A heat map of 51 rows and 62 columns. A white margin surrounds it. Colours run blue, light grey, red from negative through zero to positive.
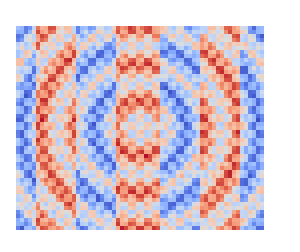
Rings: centred on the centre. Stripes: upright, repeating 3 times. Slope: none.
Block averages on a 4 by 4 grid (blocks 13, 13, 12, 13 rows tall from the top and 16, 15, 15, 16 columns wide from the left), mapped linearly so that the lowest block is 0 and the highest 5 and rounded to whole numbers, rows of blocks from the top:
5215 | 4104 | 4104 | 5215
